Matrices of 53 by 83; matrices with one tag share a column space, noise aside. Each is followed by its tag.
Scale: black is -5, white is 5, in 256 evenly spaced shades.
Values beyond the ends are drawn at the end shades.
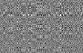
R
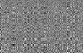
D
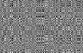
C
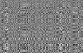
D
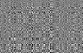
D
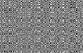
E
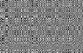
C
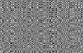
E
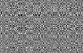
R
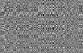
R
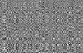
D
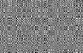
C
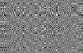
R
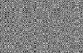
E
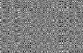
E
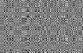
C
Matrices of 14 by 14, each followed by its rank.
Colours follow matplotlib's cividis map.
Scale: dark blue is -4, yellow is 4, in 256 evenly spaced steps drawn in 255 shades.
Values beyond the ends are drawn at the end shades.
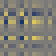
one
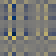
one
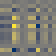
one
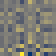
two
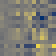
two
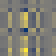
one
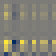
one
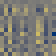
two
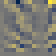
two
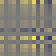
one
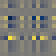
one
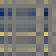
one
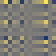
one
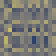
two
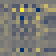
two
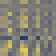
two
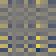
one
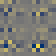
two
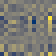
two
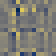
two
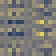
two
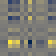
one
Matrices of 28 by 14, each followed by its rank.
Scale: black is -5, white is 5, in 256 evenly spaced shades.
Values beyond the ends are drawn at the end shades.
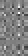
two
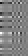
one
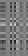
one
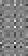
two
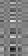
one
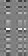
one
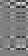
one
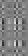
one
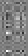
two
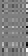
one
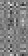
two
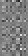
two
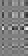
one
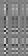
one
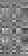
two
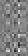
two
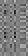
two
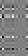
one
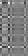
one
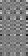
one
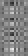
one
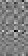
two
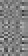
two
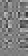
two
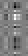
one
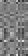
two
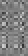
two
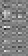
two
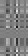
one
